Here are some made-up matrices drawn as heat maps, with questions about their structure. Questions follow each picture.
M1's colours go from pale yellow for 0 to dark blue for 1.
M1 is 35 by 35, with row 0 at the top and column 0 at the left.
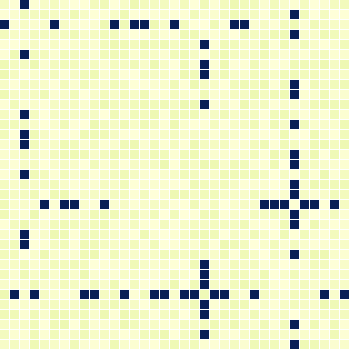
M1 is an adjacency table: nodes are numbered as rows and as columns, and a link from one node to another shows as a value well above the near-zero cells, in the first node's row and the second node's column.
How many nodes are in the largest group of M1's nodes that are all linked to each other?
2
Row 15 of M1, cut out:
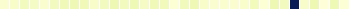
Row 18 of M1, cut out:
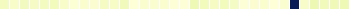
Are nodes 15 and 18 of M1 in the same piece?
yes
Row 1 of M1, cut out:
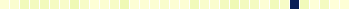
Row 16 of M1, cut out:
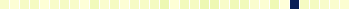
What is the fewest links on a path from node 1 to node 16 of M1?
2
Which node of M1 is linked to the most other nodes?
node 29
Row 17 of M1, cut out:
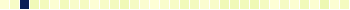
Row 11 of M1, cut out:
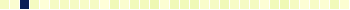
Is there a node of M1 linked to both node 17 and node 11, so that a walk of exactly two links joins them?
yes
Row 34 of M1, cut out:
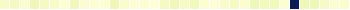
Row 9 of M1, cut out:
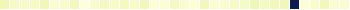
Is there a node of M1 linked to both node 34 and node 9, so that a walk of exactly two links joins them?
yes
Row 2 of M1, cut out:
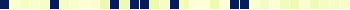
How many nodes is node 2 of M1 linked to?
8
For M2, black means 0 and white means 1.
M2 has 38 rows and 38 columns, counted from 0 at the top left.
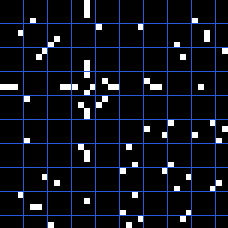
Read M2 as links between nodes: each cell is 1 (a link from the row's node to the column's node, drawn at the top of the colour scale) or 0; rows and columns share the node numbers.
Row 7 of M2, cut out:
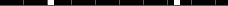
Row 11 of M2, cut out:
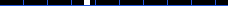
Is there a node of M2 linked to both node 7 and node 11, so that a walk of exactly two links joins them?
no
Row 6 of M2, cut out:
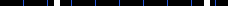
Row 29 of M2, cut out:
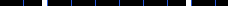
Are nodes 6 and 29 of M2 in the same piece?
yes
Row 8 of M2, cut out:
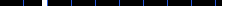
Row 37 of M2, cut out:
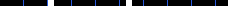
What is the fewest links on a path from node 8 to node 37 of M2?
1
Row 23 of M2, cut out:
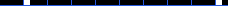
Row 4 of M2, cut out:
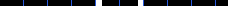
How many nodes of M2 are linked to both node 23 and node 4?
0
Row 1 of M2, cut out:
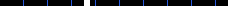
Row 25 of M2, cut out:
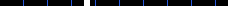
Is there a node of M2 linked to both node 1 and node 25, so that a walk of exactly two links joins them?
yes
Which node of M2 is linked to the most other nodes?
node 14
